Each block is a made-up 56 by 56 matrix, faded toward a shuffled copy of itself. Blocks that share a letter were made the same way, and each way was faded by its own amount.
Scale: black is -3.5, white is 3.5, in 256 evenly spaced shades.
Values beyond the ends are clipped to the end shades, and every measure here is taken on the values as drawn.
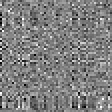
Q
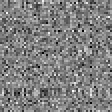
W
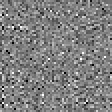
W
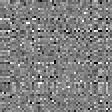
Q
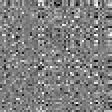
Q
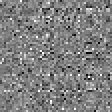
W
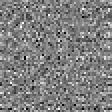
W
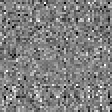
W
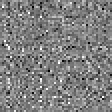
W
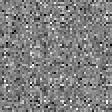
W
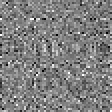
W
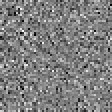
W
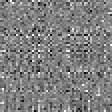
Q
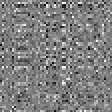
Q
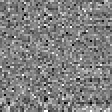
W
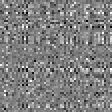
Q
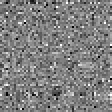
W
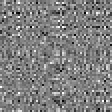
Q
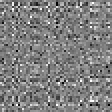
Q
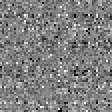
W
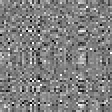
Q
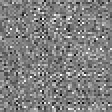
W
